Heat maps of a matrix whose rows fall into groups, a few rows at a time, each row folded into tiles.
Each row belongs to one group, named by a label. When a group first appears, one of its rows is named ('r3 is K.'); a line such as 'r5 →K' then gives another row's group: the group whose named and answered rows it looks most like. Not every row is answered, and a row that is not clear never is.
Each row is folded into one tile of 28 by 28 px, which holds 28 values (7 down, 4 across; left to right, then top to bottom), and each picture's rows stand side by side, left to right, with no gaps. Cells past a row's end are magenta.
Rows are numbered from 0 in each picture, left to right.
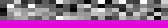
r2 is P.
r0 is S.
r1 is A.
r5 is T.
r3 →A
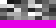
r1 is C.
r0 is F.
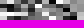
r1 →S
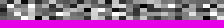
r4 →C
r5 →P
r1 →C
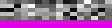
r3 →T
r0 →F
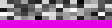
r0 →C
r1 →S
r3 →T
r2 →A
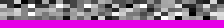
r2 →F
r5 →T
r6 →C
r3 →C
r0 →A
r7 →S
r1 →A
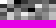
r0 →P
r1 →S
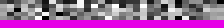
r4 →A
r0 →T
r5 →C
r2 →T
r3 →S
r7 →S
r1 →T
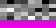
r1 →P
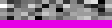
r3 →P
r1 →F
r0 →F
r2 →S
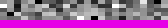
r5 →T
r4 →F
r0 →T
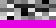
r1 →P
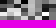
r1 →T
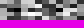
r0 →P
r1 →C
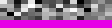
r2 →A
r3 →S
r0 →T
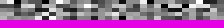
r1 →T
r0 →P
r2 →P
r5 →C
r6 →F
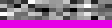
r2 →P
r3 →C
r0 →A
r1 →P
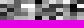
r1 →C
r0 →P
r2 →P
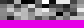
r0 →S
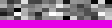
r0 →T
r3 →S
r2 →C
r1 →S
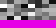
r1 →A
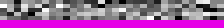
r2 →F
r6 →F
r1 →F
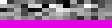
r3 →F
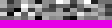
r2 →P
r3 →C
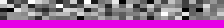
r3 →C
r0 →F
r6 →T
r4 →C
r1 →P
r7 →S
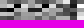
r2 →P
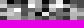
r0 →A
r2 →F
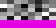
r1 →T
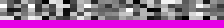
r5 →P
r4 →A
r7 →C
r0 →T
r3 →C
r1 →T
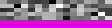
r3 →T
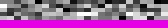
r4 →S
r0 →T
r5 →P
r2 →P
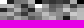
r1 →S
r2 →S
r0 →C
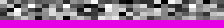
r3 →P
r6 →P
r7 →S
